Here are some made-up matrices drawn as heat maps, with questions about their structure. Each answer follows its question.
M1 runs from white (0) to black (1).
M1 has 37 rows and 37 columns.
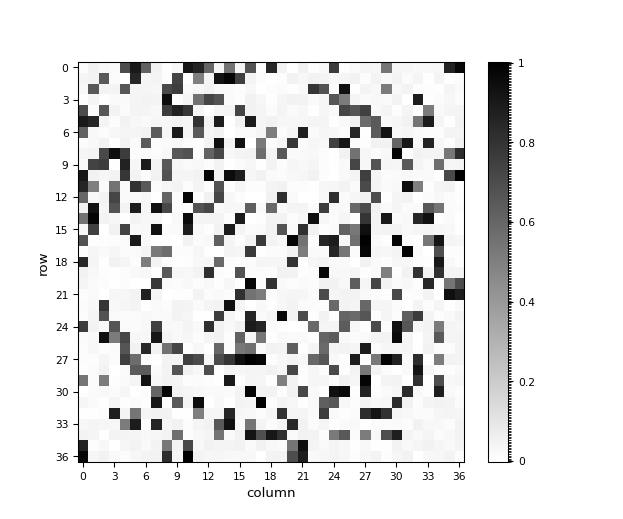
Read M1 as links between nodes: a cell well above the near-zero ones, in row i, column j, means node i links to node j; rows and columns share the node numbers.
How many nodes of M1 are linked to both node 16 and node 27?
7
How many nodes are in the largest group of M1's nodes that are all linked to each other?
5
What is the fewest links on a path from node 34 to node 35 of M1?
3
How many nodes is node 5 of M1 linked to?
9
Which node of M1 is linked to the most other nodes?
node 27
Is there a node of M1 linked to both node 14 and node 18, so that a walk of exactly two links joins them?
yes
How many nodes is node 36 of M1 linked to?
5
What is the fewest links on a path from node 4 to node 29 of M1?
2
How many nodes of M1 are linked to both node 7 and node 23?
3
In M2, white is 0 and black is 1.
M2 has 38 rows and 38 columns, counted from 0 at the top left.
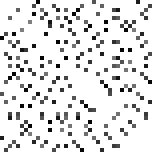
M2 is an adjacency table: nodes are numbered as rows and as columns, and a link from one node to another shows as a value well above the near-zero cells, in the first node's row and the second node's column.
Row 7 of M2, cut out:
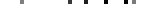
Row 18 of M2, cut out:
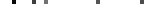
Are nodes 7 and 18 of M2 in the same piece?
no
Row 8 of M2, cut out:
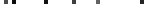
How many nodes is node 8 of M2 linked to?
6
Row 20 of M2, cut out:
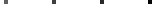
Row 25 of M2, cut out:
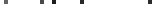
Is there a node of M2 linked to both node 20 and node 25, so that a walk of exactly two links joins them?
yes
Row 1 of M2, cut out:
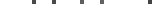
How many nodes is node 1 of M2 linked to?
5
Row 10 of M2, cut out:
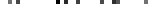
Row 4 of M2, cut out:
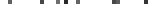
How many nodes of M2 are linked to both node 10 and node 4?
7
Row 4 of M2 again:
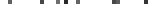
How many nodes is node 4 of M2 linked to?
8
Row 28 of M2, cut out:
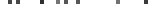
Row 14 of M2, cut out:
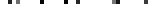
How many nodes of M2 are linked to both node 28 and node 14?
7
